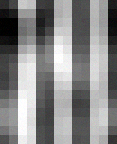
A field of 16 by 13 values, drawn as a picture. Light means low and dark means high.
Ninth with the highest average: top left. Stripes: upright, repeating 3 times. Average level on the scale: 50%. Ninth with the lowest average: bottom left.
